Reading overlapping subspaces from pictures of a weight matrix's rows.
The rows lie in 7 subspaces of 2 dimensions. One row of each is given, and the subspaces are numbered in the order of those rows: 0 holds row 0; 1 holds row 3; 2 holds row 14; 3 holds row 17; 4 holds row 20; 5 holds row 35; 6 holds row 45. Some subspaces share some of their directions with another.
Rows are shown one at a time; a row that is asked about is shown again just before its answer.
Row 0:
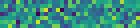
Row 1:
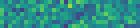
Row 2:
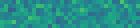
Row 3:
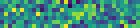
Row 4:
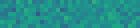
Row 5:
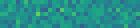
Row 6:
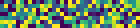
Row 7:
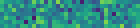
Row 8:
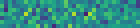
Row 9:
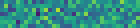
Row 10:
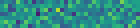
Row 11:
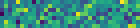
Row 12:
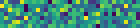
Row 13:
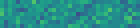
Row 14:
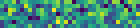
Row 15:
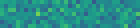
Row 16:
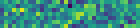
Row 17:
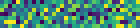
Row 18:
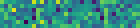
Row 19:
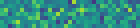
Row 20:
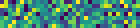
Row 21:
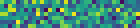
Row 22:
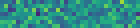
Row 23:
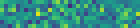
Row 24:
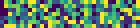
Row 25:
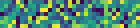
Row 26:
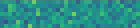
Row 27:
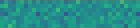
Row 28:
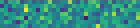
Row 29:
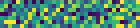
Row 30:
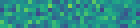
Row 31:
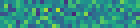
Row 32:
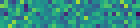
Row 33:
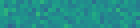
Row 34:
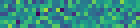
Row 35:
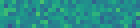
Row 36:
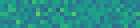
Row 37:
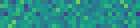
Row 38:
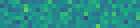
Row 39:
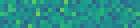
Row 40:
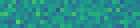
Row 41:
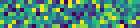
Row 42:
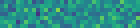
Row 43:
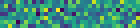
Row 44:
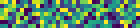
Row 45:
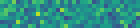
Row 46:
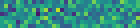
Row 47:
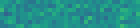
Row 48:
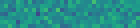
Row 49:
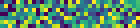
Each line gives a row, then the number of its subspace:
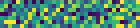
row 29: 3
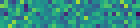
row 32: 4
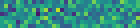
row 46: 6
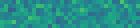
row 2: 2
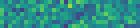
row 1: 1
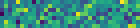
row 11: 1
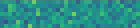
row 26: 5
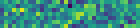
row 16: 1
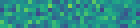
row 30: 3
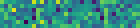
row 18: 0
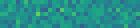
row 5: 0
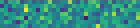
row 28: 4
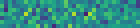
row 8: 6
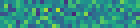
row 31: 6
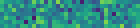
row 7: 0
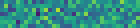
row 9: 6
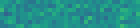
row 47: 3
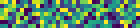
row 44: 6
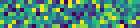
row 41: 1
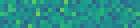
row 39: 5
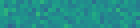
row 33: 5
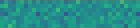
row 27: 4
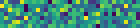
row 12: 4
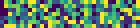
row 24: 5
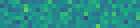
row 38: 4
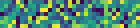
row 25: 0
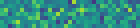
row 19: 2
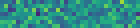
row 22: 2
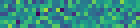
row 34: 0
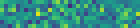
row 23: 3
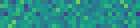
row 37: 4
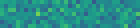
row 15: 3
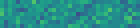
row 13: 1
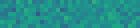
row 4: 6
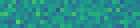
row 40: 3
